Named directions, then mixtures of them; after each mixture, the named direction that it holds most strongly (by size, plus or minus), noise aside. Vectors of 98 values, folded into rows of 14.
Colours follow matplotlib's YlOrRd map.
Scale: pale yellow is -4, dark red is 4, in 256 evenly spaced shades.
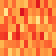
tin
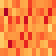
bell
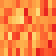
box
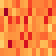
bell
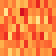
tin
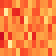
bell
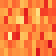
box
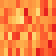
box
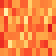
bell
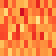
tin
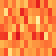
tin
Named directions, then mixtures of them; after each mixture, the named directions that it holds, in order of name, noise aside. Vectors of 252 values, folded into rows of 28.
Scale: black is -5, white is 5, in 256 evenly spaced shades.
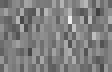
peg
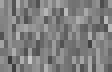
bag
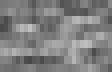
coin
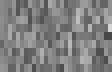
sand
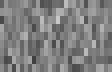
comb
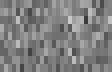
comb, peg, sand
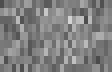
coin, comb, peg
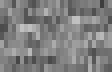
bag, coin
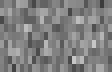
bag, coin, comb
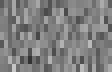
bag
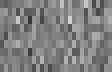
peg, sand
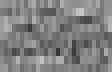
coin, sand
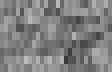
coin, peg, sand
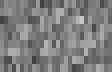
coin, comb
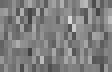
peg, sand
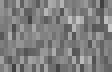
bag, peg, sand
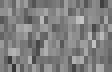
bag, coin, comb
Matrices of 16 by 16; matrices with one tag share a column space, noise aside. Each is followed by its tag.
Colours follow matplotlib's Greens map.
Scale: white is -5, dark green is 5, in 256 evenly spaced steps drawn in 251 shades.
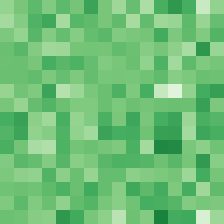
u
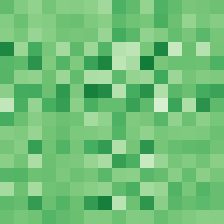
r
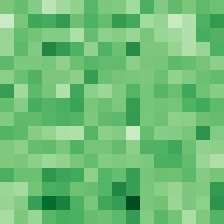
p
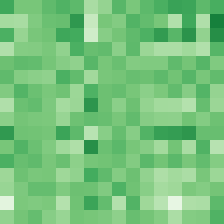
p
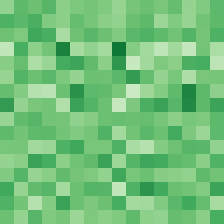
r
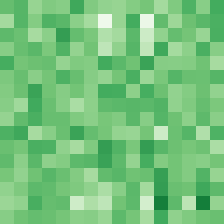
p
